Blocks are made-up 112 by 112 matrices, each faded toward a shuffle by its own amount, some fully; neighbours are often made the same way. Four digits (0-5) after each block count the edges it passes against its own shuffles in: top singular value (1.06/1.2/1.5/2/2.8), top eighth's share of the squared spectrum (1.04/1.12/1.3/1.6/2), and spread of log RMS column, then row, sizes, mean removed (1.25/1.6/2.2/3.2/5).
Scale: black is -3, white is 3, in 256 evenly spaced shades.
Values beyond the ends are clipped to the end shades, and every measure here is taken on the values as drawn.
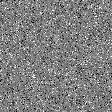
2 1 0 0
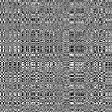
5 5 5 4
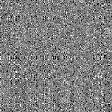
4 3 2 2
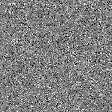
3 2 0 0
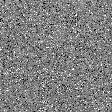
2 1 0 0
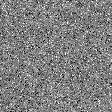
3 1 0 0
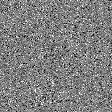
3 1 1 0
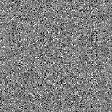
4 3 2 2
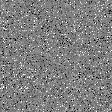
1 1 1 1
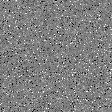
0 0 0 0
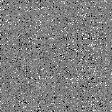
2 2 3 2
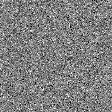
0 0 2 0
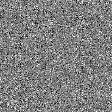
1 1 2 0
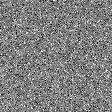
0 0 0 0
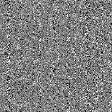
1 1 4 0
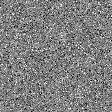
0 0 0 0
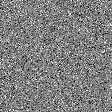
0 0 0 0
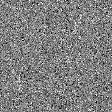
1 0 2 0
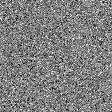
0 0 0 0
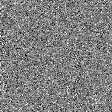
0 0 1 0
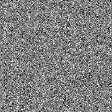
1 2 3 0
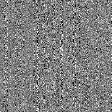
1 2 4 0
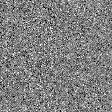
0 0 2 0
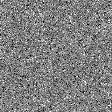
0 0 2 0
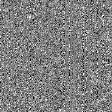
1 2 4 0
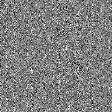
1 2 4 0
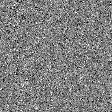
0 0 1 0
